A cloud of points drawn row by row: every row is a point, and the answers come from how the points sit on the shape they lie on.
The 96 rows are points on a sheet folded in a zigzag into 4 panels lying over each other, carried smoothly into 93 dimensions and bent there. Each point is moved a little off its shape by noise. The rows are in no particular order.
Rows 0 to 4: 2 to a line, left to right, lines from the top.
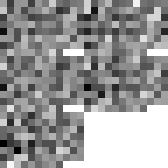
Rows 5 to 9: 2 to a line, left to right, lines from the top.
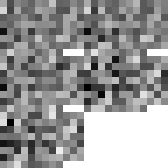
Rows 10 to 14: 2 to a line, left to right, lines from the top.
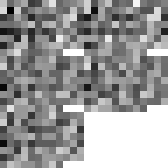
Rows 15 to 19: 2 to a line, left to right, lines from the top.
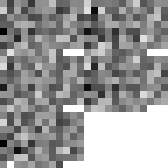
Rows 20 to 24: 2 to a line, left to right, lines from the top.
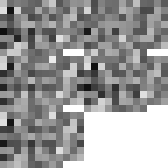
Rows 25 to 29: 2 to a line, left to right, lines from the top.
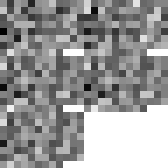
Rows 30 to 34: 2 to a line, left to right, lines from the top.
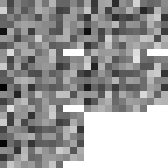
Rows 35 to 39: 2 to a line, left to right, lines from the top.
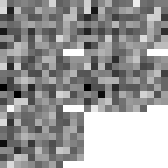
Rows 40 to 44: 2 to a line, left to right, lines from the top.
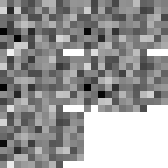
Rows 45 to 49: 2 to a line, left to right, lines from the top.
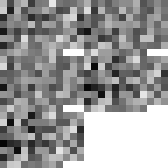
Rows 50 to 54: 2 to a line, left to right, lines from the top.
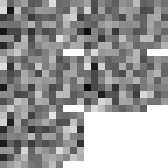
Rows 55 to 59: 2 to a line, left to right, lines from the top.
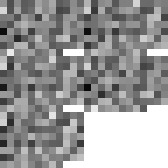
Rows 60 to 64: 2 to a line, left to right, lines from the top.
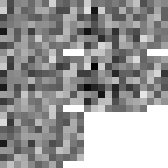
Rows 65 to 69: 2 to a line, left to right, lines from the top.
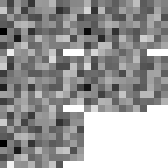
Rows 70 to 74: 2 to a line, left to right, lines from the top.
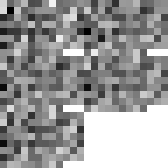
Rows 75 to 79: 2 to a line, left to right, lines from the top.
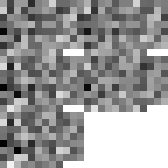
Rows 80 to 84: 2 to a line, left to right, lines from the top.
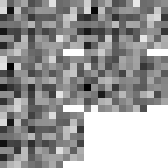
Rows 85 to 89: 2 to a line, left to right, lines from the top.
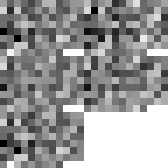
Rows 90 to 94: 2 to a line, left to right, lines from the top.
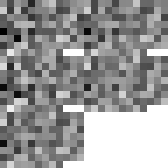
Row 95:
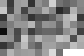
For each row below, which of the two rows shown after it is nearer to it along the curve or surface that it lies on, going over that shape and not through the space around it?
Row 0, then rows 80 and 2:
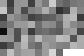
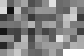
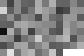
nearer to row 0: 2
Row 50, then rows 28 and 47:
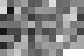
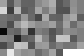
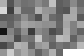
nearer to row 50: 28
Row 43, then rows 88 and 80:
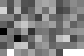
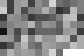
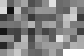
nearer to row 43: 80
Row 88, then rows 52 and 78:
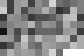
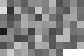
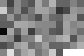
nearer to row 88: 78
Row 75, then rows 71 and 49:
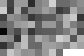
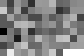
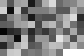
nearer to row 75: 71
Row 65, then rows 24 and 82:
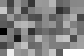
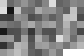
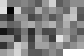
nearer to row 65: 24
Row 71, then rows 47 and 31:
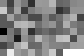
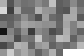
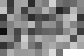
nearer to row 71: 47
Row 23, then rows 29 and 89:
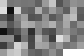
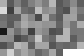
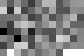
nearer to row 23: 89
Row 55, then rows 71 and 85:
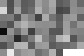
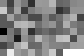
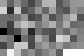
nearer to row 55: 71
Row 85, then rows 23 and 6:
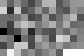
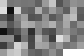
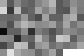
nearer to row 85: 23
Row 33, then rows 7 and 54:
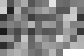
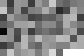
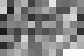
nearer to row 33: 54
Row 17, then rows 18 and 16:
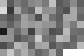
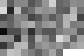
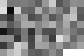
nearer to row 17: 18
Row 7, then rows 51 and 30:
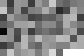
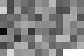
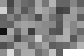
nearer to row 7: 30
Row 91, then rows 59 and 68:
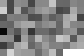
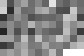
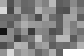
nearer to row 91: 68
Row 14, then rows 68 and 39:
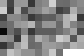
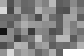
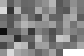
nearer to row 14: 68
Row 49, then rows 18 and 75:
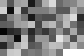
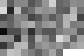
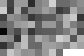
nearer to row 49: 18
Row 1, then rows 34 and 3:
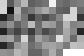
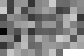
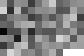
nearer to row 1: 34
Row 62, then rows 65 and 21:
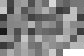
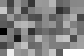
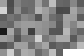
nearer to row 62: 21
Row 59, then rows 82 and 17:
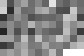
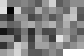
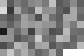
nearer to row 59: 17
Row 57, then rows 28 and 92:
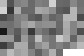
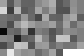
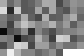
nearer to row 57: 28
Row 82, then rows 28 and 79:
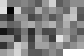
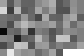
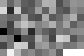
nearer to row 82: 79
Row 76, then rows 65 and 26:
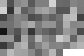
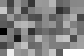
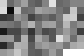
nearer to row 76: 65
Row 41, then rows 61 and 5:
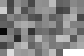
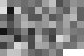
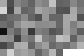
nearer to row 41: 5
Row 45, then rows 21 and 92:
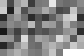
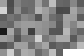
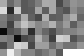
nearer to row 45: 21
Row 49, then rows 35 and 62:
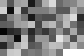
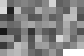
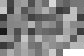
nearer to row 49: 35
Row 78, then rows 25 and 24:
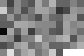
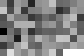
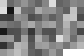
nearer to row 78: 25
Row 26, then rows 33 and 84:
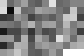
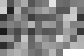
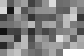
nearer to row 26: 84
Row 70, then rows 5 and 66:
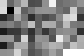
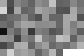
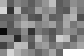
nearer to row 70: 66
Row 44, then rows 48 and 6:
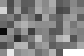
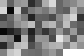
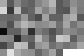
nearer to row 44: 6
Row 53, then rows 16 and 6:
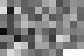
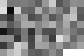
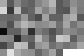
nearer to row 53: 16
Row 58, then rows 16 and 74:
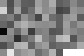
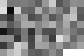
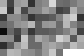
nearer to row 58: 74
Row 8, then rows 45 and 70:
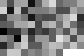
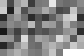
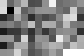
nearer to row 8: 70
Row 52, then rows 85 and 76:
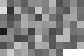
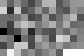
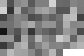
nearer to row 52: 76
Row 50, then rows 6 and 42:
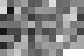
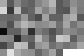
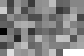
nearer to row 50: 6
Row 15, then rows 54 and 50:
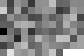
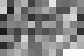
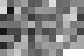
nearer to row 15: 54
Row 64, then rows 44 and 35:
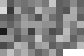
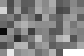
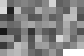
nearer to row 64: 44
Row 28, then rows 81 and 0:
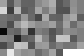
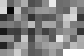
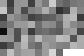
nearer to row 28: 81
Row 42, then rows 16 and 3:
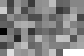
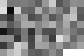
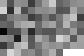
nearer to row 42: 3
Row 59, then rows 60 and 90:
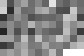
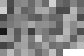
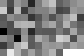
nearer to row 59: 60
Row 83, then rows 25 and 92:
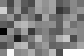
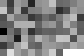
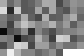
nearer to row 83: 25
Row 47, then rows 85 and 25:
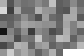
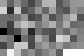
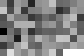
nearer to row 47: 25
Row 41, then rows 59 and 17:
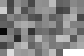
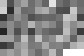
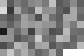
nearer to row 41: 17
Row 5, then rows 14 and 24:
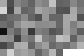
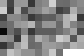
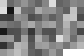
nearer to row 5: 14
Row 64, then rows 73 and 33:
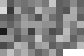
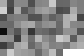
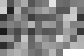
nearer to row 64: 73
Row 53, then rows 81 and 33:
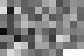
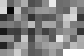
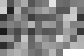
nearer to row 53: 81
